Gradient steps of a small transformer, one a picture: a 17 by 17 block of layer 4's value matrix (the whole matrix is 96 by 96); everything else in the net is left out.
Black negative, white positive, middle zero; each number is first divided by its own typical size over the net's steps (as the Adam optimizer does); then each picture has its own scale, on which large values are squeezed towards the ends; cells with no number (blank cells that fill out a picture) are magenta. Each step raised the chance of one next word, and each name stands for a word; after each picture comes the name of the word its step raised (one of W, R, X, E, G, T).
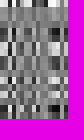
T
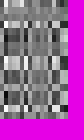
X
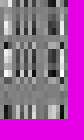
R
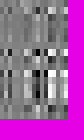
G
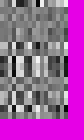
T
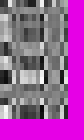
T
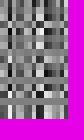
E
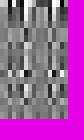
X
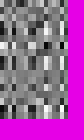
T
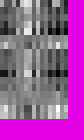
R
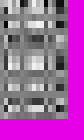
X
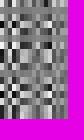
E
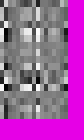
T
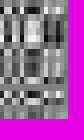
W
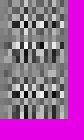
E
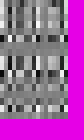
X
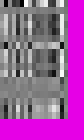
R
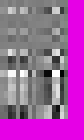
G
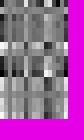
R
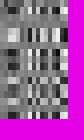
W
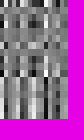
R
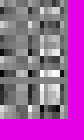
G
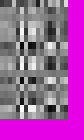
T
